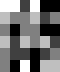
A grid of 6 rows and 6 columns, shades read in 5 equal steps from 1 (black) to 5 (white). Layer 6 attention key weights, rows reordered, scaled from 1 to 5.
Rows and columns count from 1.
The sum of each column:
22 14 19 17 14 14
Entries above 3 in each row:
3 2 0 3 0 3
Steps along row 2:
down same up down up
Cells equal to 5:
4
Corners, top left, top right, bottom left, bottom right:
5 1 3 4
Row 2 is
4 3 3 4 2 3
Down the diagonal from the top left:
5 3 3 3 2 4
